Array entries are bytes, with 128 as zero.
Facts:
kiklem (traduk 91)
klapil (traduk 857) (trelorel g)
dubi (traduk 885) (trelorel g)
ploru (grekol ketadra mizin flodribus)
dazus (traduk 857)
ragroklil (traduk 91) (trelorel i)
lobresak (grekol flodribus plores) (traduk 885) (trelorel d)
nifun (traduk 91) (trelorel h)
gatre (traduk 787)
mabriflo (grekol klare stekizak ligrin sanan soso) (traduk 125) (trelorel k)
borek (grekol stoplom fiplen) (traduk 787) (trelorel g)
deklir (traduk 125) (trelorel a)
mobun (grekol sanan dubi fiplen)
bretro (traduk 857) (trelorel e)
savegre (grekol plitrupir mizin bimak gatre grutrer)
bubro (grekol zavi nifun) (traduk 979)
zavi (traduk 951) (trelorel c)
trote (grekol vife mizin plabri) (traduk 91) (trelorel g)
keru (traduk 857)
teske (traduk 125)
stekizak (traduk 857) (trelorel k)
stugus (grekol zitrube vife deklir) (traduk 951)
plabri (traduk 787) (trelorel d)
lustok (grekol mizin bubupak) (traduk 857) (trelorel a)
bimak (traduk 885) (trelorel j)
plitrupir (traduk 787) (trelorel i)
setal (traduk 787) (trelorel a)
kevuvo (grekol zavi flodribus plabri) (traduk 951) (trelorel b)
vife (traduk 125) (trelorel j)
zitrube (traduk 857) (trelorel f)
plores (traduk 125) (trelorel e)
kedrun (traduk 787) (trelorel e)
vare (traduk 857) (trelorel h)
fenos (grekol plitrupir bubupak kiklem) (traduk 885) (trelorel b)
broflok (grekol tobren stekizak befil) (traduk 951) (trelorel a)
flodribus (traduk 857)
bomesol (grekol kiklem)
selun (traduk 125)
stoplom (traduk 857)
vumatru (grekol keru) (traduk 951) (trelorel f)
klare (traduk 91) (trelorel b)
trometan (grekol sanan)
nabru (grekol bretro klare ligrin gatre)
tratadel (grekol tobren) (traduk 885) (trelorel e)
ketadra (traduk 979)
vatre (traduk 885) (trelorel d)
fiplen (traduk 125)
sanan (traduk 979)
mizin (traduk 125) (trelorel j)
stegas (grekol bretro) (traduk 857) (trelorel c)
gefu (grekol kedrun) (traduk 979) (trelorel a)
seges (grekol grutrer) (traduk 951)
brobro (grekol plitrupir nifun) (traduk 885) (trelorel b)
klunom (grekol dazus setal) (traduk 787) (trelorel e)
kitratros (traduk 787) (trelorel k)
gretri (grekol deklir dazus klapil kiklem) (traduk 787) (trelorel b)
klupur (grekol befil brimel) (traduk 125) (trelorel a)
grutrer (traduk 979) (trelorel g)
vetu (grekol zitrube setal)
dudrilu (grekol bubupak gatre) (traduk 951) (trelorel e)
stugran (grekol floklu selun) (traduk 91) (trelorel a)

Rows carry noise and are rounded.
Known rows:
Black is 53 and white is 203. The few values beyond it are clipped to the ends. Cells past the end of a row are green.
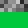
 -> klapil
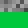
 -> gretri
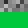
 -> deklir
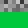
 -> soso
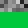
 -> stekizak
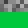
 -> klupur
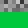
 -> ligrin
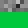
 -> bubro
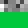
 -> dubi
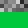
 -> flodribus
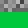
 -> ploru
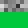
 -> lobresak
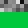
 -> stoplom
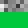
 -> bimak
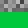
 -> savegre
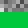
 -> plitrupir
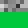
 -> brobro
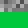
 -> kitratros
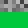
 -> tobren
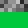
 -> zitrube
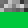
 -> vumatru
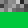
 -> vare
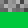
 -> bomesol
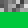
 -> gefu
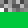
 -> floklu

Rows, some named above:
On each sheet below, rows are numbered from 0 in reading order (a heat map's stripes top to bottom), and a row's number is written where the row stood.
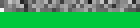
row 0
keru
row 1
bomesol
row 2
klupur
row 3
klare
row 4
stegas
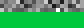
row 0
flodribus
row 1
stekizak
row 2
stugran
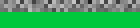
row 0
nabru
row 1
borek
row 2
bubupak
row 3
ragroklil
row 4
mabriflo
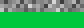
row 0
setal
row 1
tratadel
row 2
mizin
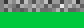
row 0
trote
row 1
bubupak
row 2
zavi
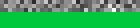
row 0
vetu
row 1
nifun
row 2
vare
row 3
gefu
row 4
selun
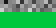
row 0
fiplen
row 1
plores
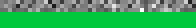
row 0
bubro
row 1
stekizak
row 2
teske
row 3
trote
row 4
vatre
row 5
kedrun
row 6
bretro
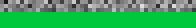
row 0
kiklem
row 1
lustok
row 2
sanan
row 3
broflok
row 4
kitratros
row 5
lobresak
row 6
stugus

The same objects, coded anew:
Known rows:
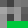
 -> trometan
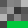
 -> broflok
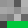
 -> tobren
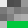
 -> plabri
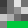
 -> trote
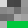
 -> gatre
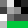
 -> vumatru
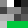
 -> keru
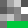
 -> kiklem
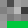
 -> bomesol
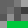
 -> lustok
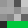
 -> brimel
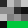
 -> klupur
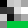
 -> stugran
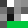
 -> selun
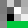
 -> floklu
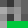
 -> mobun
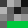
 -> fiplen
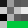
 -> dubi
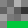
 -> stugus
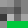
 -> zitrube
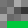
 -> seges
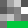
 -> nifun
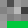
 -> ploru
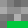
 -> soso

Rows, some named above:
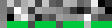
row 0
floklu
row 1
bubro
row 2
teske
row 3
vumatru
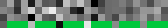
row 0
stekizak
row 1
dubi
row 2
klupur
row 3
borek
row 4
vare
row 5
nabru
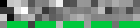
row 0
stugran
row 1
broflok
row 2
setal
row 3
vetu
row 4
zavi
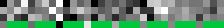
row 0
tratadel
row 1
ragroklil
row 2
gefu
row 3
borek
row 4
stoplom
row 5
stugran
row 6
bubupak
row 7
bretro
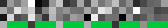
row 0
vatre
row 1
kedrun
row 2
kitratros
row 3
bimak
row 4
sanan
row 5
stegas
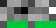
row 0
mabriflo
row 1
klare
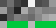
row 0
stoplom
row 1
setal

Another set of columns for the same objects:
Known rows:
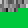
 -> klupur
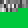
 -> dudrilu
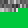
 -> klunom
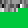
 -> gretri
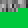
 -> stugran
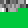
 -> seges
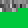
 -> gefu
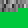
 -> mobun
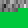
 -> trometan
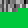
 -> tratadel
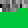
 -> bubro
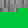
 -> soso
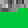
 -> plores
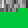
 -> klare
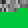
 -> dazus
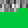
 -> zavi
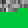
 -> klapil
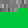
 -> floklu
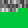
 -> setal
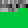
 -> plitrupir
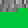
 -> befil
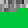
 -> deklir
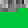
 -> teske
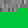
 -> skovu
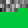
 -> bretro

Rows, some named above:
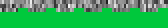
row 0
sanan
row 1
klare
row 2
zavi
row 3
fiplen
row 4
ragroklil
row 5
trote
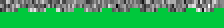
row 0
bretro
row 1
setal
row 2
vumatru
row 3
vetu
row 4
nabru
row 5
stegas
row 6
mabriflo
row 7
broflok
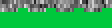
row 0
vetu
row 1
borek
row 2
bubupak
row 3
lustok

